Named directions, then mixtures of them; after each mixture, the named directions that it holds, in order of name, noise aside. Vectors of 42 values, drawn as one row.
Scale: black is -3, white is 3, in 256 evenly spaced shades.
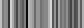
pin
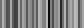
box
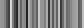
box, pin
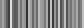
box, pin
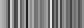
box, pin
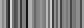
box, pin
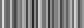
box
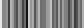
pin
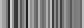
box, pin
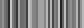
box, pin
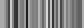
box, pin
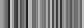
box, pin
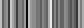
pin
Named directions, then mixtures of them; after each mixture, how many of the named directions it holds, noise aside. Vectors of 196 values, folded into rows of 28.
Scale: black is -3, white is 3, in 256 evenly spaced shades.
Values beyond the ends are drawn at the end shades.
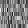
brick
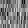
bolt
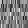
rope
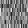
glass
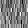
two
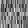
three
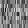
three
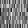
one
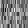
three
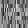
three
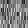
two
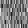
one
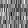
three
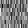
one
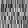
three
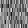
one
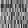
two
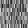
one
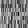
three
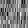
one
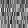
three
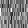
two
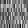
three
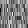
one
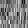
one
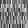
three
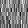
two
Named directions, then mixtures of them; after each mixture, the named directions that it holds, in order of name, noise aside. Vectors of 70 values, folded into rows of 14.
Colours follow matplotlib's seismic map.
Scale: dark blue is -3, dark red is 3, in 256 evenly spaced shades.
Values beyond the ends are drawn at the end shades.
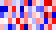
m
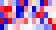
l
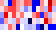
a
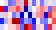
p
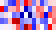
p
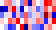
m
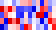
l, p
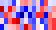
l, p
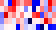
a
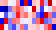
l, m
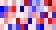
a, m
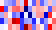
p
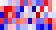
a, l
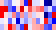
m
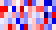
m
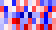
a, p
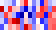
l, p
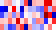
m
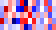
l, p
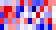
a, l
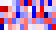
l, m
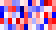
l, m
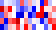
l, p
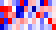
l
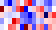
m, p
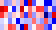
m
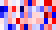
m
